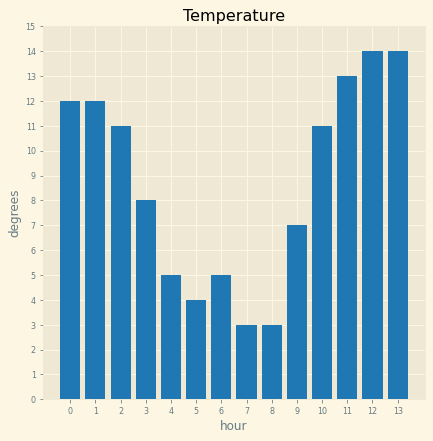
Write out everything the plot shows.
Title: Temperature
x-axis: hour, ticks 0 1 2 3 4 5 6 7 8 9 10 11 12 13
y-axis: degrees, ticks 0 1 2 3 4 5 6 7 8 9 10 11 12 13 14 15
Values:
12 12 11 8 5 4 5 3 3 7 11 13 14 14
